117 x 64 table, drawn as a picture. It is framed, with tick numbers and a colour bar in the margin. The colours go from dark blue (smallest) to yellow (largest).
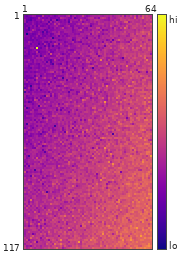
Ninth with the highest average: bottom right. Histogram: bell-shaped. Ninth with the lowest average: top left. Slope: up to the bottom right. Odd rows or columns: none.
